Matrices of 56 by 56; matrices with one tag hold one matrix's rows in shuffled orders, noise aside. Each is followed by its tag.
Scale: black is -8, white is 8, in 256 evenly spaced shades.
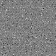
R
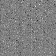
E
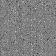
E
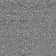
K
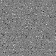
R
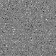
R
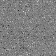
K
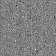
E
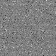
R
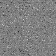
K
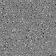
R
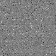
R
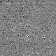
K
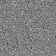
R
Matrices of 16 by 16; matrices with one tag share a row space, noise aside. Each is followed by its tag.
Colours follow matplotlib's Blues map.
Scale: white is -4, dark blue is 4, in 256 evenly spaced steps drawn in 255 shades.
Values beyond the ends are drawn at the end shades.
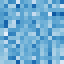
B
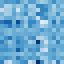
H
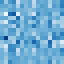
B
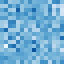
B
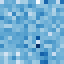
H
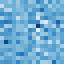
H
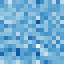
H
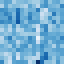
H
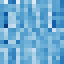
B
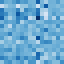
H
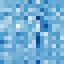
H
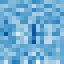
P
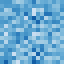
P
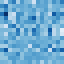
B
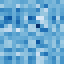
H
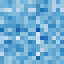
H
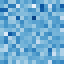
B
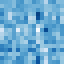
H
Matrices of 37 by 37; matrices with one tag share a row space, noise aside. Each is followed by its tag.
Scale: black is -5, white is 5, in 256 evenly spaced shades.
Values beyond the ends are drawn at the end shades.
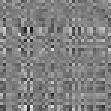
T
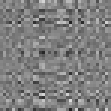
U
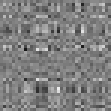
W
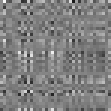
T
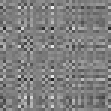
T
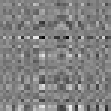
U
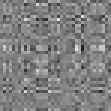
W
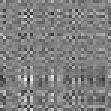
T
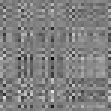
T
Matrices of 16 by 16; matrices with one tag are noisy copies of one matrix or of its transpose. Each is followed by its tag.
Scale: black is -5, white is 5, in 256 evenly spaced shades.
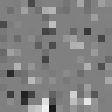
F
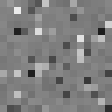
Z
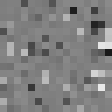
F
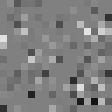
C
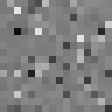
Z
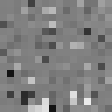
F
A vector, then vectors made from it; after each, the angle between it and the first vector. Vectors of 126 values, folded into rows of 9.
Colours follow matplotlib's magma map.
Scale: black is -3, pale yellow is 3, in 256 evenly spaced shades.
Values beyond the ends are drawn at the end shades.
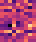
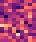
partly opposed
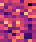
partly opposed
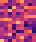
partly opposed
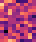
orthogonal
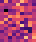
orthogonal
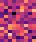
orthogonal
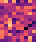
partly opposed
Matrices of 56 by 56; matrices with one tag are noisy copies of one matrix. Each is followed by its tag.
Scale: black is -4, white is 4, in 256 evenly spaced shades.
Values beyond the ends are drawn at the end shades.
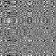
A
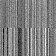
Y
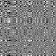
A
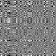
A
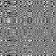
A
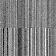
Y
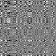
A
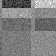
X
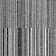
Y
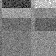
X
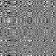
A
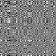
A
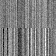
Y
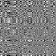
A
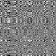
A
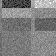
X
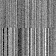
Y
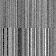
Y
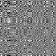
A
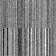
Y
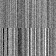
Y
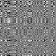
A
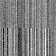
Y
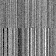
Y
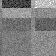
X
